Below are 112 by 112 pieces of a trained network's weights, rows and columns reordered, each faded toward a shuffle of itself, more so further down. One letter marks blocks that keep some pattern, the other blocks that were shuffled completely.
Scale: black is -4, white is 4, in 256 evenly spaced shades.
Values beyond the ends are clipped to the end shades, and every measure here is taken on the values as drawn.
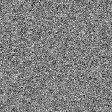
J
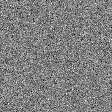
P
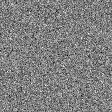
P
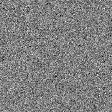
J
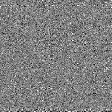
J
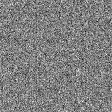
J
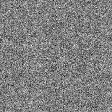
J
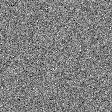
P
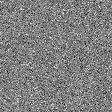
P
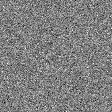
P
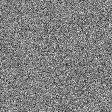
P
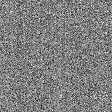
J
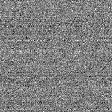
J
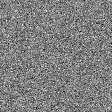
P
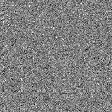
J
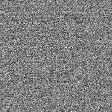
J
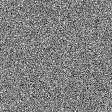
P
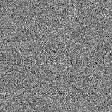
J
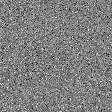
P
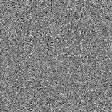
J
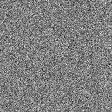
J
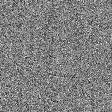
J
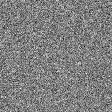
J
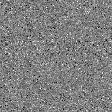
J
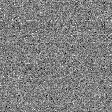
J
